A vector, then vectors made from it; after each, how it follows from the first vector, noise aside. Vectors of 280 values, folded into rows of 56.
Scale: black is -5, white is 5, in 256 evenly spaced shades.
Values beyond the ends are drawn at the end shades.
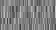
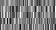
scaled up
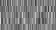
reversed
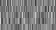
reversed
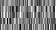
scaled up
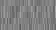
shrunk
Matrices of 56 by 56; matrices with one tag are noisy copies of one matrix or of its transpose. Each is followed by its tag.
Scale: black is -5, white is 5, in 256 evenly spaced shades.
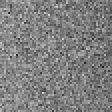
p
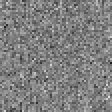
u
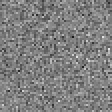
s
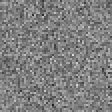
s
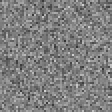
s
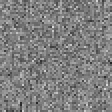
u
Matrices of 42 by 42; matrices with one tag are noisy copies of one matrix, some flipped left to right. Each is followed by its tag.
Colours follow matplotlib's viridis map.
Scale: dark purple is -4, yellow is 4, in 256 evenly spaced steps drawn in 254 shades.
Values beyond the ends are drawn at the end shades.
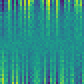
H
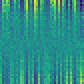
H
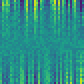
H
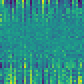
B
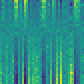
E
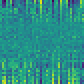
B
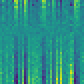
E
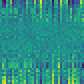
B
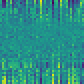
B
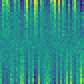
H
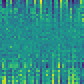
B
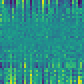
B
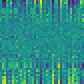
B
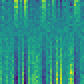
E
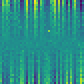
H
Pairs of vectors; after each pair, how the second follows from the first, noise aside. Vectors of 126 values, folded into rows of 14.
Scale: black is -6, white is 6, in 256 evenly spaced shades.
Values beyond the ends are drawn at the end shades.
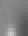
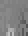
partly zeroed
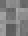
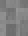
shrunk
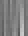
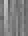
reversed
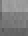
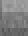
copied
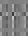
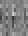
sign-scrambled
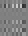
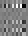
scaled up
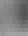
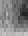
scaled up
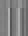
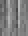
reversed
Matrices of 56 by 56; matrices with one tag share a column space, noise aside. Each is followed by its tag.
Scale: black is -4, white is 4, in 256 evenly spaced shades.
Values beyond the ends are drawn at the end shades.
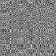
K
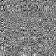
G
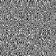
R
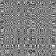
K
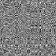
K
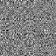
R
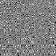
K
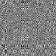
K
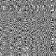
G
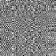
G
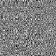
R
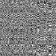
K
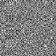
R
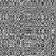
R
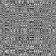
K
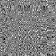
G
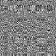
G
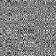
R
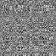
G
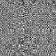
K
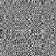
R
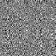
R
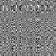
G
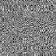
G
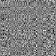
R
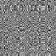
G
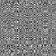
K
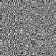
R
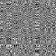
K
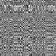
G
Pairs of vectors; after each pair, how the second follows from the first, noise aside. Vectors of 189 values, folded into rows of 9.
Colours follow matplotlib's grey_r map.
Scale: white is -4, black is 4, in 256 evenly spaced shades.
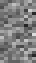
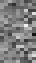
negated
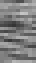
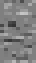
partly zeroed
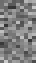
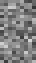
negated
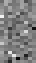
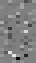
partly zeroed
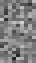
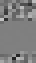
partly zeroed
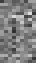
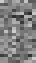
negated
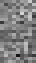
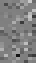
partly zeroed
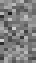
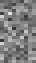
negated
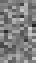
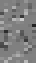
partly zeroed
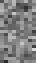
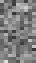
negated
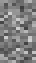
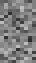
negated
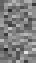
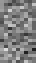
negated
